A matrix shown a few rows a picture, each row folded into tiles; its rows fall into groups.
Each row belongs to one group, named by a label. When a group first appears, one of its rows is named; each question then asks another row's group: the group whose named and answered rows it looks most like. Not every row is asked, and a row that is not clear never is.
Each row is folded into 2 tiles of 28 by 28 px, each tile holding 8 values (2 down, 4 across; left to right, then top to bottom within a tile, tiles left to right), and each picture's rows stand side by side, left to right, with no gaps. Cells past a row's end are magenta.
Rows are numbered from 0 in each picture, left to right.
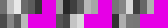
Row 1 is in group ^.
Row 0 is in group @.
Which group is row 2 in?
@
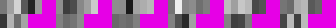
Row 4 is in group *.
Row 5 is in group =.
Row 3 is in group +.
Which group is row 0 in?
@
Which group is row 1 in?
^
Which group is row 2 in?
^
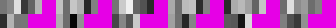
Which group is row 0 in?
@
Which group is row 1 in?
*
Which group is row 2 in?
@
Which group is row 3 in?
*
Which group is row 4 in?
+
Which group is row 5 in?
+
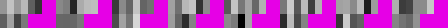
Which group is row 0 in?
=
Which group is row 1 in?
^
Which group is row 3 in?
*
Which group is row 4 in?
+
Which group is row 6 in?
=
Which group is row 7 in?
^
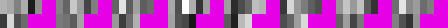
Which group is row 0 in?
=
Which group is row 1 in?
*
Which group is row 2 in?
+
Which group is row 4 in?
^
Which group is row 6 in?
=
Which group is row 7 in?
+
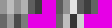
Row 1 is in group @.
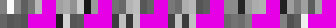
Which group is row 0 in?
+
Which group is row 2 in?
=
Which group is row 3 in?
=
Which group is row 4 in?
^
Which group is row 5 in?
+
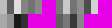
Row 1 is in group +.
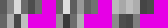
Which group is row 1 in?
+
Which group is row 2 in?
*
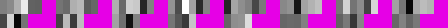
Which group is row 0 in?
=
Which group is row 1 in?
=
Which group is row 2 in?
*
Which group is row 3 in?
*
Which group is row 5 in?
^
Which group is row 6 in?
+
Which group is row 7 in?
^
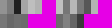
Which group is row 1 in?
*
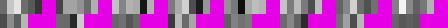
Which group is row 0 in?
@
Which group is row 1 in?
+
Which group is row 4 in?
^
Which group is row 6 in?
@
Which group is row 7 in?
+
